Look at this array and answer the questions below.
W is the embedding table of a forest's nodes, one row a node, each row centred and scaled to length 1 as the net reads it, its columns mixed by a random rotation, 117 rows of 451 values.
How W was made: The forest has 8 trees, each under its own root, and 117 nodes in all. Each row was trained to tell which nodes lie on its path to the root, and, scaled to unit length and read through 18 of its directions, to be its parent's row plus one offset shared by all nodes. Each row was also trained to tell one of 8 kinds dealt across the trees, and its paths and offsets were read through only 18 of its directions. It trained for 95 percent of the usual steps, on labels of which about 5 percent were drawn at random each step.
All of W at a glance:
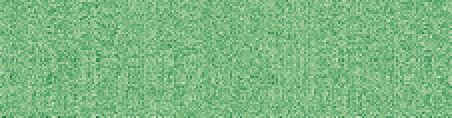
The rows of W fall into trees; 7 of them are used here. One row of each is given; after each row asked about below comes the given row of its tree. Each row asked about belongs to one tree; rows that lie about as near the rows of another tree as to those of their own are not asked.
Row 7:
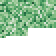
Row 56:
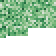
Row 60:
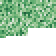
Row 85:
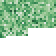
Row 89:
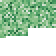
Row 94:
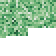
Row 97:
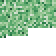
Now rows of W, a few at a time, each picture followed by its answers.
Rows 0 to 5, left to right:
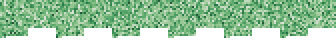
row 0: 97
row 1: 97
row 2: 56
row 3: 60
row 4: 97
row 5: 60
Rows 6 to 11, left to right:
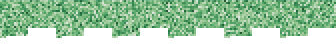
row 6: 60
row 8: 94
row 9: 56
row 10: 94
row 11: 56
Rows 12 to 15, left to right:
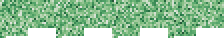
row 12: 56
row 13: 56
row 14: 7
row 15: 97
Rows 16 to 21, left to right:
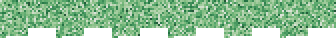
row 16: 89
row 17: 60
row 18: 85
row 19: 56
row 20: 85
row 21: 97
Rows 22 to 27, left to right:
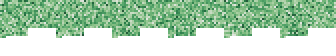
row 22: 7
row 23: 85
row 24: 94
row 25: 56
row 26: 85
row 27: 60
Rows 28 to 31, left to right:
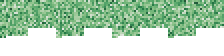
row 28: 97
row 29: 56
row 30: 85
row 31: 97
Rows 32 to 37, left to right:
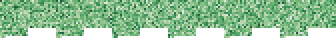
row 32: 56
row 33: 60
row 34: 7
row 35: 97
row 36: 89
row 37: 94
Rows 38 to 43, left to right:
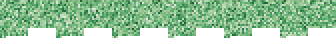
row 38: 97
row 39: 89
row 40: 56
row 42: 89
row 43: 85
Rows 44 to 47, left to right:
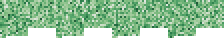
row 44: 7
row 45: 7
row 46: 56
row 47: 60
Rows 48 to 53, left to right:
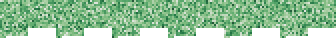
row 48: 85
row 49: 85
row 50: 97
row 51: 94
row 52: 89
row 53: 85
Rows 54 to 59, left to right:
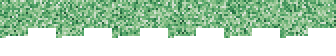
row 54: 60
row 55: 56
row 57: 97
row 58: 56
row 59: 94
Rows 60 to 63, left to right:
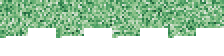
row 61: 94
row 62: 89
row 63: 85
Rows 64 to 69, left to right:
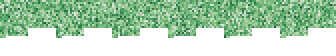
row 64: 94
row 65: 85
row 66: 56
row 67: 89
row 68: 97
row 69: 7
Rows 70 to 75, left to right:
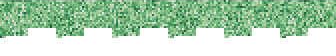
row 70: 97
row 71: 56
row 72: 56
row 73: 7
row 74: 56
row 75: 7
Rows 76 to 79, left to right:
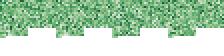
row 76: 85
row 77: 85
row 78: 89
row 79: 60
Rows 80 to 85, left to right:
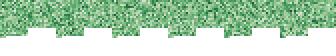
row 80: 60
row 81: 56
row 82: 56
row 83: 89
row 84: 60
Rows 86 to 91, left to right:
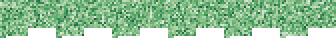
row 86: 89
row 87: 85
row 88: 7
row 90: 94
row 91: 85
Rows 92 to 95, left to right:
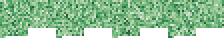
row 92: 60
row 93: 85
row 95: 85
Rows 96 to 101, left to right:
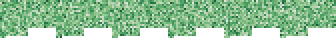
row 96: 94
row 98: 89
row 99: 94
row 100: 56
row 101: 94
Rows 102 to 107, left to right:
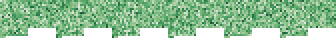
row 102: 89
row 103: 97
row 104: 97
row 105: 85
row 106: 60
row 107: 97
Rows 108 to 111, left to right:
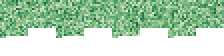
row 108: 97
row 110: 7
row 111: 89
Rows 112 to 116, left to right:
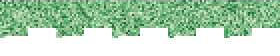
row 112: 94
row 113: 60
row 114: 85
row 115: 85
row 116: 60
